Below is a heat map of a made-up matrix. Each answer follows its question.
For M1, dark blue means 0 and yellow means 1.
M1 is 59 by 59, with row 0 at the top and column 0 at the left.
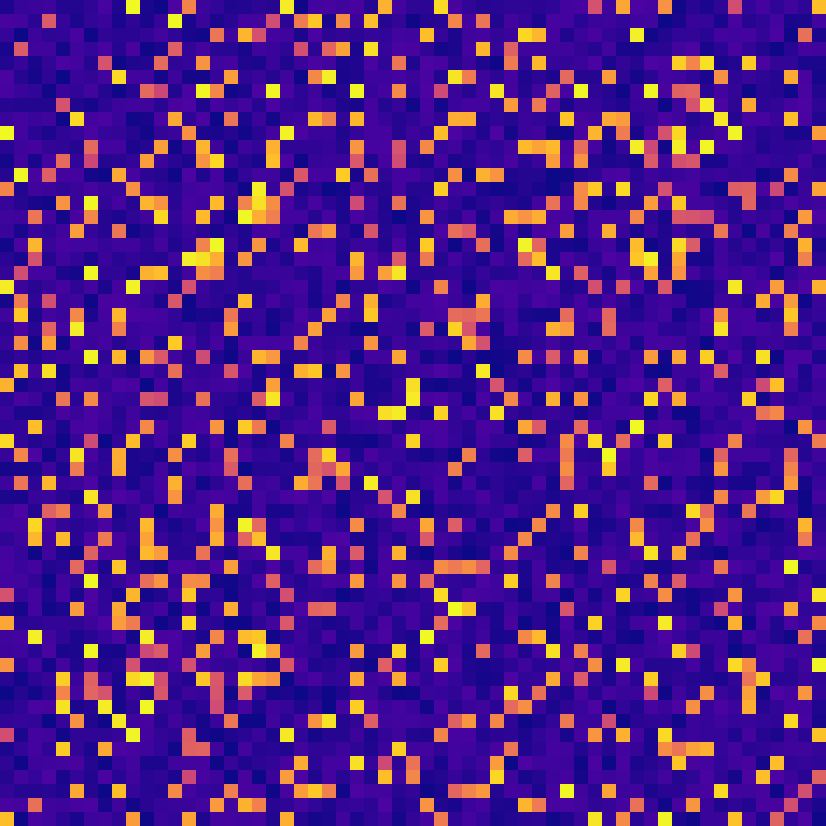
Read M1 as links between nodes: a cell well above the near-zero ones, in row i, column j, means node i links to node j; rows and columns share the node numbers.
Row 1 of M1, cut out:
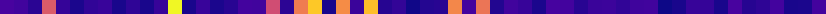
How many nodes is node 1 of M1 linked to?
9
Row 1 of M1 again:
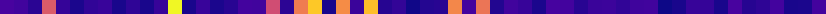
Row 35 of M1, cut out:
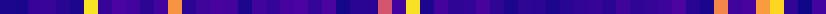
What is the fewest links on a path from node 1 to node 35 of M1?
2
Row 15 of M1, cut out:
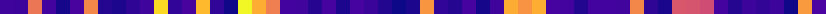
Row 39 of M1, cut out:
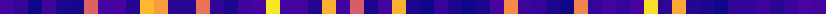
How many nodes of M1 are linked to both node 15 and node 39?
6
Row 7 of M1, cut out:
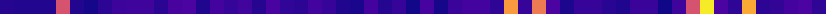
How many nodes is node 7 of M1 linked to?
6
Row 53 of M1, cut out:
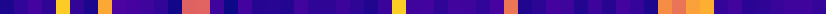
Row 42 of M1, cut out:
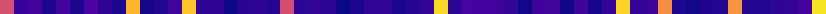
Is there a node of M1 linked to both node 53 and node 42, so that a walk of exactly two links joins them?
yes
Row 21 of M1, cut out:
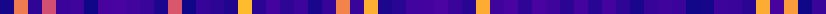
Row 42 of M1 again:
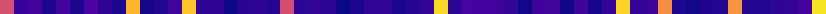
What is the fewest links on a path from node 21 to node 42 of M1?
4
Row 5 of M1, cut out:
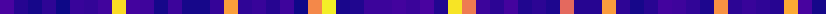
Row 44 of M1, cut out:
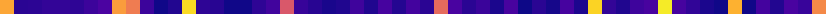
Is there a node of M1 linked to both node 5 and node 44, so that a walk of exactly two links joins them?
yes
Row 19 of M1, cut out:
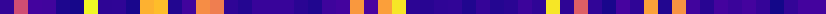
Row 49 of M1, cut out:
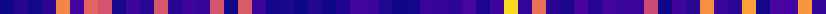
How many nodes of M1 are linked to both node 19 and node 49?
4
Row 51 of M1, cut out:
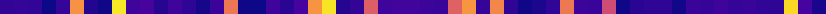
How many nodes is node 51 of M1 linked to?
12
